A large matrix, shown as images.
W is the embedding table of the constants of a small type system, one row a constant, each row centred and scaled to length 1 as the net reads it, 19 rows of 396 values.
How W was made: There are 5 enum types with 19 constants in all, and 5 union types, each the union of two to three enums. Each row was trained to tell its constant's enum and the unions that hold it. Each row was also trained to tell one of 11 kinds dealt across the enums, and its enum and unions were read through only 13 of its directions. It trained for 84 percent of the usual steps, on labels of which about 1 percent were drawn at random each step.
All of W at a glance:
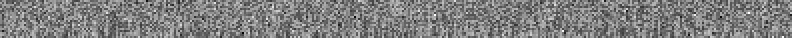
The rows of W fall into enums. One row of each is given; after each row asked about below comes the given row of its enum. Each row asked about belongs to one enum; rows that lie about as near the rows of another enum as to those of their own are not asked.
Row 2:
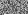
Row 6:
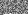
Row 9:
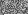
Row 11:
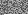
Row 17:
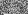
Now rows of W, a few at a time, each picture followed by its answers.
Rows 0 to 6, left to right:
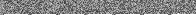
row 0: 2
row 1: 9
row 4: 9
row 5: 2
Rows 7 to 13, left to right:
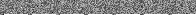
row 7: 9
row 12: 6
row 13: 11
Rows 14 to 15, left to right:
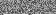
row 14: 17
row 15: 11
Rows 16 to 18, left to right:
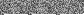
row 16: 17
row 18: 17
